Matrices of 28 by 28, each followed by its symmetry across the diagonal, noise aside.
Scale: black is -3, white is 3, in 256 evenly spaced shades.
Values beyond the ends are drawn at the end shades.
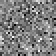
symmetric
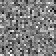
antisymmetric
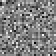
antisymmetric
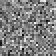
antisymmetric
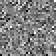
antisymmetric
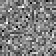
symmetric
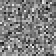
antisymmetric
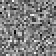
antisymmetric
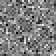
symmetric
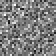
symmetric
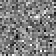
antisymmetric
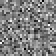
antisymmetric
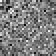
symmetric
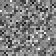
symmetric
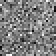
antisymmetric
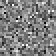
antisymmetric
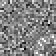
symmetric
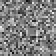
antisymmetric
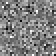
symmetric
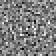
antisymmetric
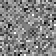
symmetric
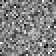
symmetric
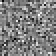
antisymmetric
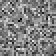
symmetric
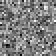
antisymmetric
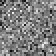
symmetric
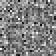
symmetric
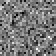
symmetric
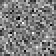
symmetric
